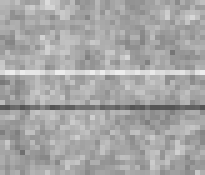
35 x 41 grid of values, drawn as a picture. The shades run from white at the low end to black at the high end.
Histogram: heavy tails on both sides. Odd lines: rows 15 and 22. Slope: none. Grain: streaks across.
